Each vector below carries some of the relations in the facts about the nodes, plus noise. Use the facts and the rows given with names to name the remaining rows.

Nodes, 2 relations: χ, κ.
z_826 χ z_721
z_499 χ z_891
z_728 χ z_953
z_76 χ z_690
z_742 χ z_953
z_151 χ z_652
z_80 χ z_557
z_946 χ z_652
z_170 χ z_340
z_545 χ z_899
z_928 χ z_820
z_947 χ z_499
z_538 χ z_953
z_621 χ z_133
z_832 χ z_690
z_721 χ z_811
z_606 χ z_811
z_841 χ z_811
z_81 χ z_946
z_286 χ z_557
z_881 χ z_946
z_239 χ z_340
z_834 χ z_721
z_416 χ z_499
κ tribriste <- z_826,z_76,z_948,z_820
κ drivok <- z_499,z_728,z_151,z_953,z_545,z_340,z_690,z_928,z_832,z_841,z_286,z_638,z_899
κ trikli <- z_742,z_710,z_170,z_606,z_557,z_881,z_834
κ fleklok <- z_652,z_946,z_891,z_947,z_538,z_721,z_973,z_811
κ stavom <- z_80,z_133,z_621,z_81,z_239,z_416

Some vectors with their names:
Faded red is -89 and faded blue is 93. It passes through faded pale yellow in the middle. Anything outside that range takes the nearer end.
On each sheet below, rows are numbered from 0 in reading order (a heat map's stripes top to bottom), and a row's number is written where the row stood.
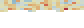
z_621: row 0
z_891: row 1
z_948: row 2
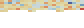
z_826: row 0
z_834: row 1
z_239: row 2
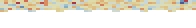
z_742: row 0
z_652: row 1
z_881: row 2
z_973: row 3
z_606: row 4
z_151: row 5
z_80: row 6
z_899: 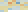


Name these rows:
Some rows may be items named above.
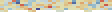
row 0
z_340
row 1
z_499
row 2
z_841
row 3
z_557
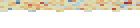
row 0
z_841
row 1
z_811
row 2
z_81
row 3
z_973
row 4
z_946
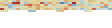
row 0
z_946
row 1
z_811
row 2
z_76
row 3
z_710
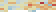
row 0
z_151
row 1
z_721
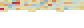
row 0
z_946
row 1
z_170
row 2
z_151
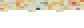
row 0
z_947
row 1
z_286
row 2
z_538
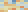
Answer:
z_416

